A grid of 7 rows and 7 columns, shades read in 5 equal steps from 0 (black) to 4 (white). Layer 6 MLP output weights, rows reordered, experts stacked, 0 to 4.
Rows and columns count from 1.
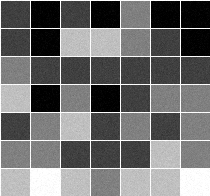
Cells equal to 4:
2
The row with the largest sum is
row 7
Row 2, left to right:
1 0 3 3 2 1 0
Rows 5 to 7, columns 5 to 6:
2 1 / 1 3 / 3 3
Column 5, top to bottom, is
2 2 1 1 2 1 3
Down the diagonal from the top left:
1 0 1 0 2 3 4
